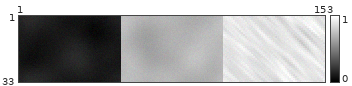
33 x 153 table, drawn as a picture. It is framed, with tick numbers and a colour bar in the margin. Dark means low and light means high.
It is made of 1 by 3 panels. Panel 1,1: very low, smooth, faint in contrast. Panel 1,2: high, smooth, faint in contrast. Panel 1,3: very high, slanting down to the right, faint in contrast.
